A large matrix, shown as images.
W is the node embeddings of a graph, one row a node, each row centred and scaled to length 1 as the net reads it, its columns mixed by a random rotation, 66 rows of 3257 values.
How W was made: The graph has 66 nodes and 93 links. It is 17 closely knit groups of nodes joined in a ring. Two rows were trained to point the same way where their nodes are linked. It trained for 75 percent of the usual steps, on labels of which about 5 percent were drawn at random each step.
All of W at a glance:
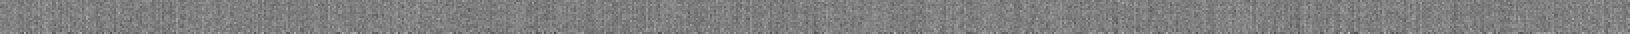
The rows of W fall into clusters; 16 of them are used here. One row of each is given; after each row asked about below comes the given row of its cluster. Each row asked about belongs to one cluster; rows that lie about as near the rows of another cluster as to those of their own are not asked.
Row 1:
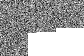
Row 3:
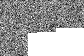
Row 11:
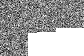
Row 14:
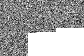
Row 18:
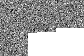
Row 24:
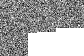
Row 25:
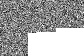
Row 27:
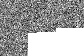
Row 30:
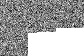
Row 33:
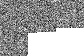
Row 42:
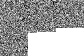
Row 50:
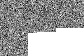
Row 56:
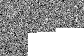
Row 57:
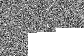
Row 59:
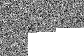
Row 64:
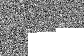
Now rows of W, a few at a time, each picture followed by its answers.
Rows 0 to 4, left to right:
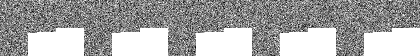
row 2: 42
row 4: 24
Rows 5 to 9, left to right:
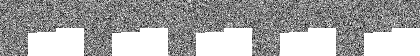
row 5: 33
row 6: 1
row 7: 64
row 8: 27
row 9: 24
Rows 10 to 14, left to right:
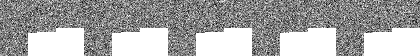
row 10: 3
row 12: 11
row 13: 25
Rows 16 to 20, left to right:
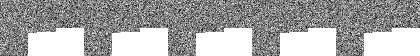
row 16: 30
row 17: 50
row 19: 33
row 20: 56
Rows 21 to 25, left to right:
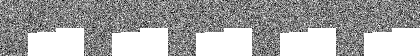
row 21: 56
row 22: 1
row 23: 25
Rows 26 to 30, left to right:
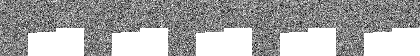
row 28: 42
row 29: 11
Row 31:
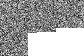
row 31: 1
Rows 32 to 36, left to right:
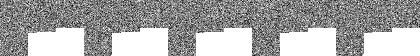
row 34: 14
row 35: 1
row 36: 14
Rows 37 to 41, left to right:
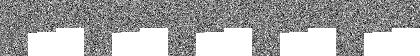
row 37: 3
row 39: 14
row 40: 33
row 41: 56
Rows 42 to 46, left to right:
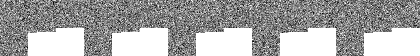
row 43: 18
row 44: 24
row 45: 14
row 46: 57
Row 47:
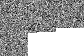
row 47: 59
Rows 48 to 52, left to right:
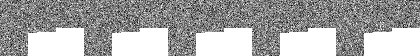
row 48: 57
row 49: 25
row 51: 33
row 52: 30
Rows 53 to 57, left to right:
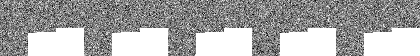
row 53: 50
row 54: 50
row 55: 27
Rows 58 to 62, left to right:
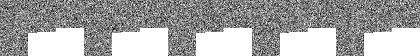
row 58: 18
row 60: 57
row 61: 24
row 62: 18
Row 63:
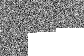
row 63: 42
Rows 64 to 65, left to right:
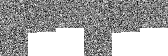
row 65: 64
